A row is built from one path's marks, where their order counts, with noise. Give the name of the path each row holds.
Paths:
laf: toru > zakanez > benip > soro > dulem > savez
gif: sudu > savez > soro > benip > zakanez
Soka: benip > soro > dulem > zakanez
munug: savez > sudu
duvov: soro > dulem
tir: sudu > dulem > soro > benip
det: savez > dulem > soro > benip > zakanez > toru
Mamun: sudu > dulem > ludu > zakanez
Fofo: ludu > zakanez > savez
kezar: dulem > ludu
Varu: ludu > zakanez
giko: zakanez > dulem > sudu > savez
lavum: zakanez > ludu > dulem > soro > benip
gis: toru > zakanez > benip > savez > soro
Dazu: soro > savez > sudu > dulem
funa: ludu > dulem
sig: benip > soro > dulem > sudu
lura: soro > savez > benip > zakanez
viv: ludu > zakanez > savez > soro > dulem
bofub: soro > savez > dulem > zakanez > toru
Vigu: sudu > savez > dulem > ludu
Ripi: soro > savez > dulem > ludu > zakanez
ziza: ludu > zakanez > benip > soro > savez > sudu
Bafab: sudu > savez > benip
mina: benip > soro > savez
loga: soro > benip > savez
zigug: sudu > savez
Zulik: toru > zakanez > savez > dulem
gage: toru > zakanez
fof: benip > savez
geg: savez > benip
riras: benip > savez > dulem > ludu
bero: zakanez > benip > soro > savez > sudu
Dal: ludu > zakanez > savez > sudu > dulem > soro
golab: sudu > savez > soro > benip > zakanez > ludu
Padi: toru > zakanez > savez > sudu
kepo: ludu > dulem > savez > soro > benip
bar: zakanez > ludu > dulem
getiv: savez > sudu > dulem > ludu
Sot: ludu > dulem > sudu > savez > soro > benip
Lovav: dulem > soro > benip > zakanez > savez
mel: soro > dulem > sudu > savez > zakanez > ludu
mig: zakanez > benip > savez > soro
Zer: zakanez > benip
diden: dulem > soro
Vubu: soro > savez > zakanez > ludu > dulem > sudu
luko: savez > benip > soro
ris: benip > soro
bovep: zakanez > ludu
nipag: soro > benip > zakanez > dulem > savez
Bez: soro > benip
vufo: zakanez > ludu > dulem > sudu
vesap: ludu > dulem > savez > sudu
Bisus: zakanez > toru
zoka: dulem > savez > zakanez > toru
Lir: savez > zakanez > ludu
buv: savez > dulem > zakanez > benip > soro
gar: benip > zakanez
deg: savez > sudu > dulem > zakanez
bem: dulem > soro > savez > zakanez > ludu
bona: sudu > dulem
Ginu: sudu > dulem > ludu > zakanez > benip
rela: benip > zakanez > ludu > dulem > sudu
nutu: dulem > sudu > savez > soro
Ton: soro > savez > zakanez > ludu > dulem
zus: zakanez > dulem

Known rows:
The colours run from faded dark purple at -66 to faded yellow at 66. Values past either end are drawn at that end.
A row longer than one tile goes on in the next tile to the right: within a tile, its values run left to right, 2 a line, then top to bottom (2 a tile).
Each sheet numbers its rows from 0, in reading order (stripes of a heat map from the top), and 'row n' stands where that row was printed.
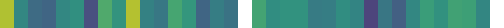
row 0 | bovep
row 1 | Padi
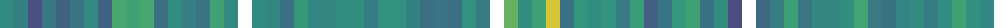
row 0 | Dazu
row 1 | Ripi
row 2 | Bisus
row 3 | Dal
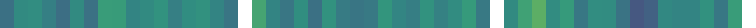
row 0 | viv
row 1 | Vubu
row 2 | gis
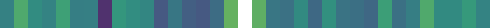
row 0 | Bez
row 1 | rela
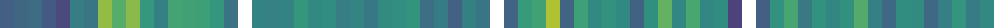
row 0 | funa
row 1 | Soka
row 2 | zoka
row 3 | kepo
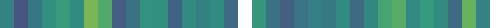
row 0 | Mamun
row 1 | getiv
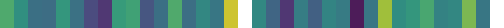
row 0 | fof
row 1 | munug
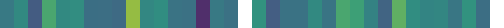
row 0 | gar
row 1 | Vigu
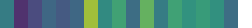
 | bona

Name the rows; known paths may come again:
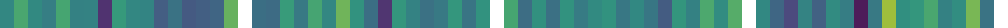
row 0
Bez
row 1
tir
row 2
giko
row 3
munug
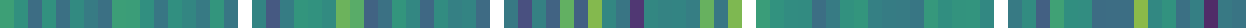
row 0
Ton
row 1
Mamun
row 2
zigug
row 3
Zulik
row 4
gar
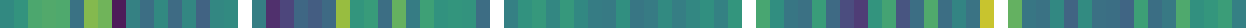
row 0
gage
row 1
bona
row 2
buv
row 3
fof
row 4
rela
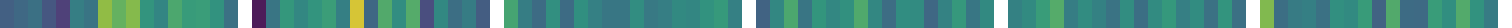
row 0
funa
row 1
Varu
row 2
Vubu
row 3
kepo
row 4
det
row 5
vufo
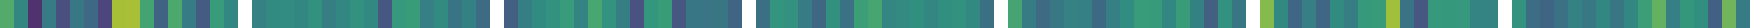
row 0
duvov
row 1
golab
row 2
gif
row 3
viv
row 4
riras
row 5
bar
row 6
getiv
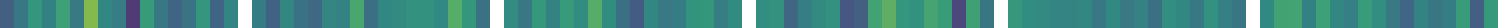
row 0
Bafab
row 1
vesap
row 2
Ginu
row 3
Lir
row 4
bero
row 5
mig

